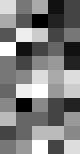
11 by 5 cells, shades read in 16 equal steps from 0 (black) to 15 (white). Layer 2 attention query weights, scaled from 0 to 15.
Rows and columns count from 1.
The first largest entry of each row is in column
1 1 2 1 4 3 3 1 1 3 3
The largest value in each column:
15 14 15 11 13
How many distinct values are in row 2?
5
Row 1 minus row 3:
8 -7 -2 -3 -3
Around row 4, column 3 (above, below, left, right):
12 8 1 6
